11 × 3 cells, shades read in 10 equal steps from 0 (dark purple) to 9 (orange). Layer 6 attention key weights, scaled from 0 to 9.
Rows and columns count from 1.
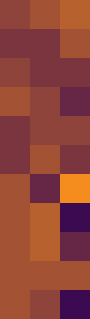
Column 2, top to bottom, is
5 3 3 4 4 5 2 6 6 5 4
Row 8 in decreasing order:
6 5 0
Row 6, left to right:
3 5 3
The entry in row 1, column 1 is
4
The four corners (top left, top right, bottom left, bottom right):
4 6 5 0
